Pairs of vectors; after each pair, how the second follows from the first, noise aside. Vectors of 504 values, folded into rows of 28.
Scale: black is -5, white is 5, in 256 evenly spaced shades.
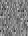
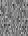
reversed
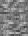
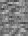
reversed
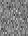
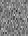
negated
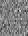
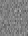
shrunk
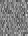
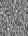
wrapped around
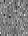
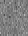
shrunk
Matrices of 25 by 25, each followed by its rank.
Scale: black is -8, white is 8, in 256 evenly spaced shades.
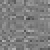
three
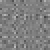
three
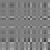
one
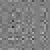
three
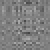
three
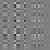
one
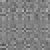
three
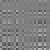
one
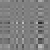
one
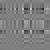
one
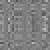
three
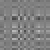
one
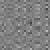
three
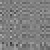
three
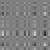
one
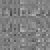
three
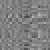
three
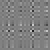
one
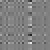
one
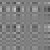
one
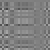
one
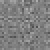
three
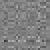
three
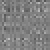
three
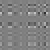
one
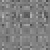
three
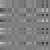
one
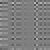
one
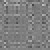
three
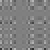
one
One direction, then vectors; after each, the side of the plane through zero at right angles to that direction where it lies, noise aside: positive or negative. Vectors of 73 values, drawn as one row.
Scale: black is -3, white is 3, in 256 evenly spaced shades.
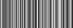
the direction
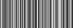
positive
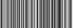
negative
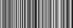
positive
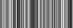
negative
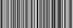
negative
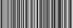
negative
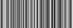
negative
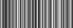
positive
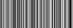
negative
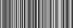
positive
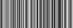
negative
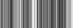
negative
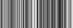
negative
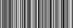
positive
